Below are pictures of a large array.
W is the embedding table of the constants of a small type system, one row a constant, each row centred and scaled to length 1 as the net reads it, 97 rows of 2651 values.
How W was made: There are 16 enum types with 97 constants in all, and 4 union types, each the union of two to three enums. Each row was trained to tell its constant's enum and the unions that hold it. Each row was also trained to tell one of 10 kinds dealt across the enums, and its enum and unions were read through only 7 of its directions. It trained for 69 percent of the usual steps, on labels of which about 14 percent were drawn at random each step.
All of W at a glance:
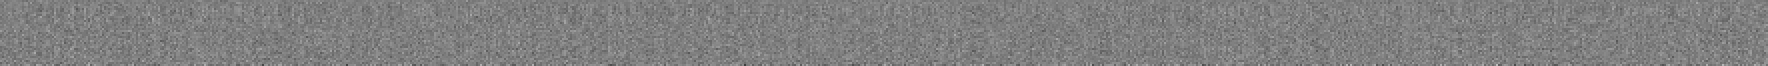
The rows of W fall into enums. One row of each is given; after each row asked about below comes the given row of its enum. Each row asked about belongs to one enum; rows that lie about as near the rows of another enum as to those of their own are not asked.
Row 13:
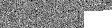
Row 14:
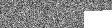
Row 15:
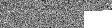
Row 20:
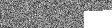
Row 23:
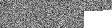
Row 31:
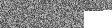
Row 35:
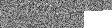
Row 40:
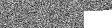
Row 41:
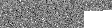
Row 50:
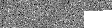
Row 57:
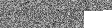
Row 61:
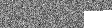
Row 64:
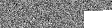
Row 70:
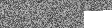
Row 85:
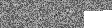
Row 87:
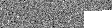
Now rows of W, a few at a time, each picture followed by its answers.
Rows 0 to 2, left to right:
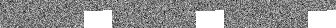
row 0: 70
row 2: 87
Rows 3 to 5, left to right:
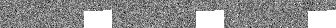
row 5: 57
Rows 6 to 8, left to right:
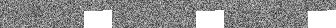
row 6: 87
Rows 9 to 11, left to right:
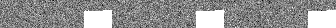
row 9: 31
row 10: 14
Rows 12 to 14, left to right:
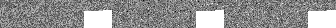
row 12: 35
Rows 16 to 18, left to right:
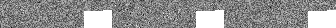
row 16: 85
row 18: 20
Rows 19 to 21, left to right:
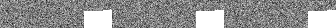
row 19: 41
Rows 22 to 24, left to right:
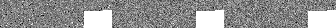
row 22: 15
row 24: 41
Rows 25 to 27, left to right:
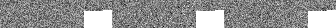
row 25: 50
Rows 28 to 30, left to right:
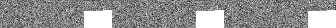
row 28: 70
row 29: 70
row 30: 31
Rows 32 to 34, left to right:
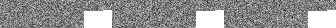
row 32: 70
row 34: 31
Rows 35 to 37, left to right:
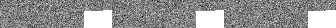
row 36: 14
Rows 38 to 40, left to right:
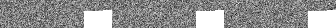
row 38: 14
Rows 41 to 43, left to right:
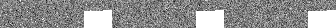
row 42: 40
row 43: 31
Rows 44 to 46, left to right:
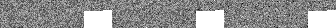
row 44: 85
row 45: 57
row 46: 40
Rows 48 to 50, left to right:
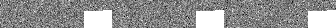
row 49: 50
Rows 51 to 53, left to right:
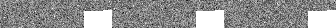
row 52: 35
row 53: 64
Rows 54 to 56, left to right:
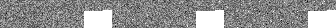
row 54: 20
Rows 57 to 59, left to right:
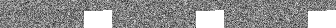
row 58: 64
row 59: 50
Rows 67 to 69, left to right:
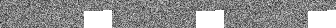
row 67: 20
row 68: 57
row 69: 20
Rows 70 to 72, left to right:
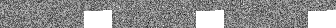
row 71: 64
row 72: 87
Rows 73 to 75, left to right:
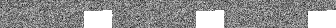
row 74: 85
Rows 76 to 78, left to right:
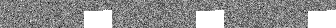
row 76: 70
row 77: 64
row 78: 31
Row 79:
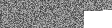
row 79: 15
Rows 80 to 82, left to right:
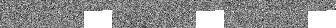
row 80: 15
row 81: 70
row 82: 15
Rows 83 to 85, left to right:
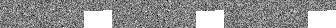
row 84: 14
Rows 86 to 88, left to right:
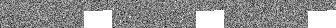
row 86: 85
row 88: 85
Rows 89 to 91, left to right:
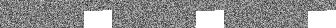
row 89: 87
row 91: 31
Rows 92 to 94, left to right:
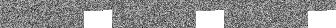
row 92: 57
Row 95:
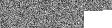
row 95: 64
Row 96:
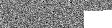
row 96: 41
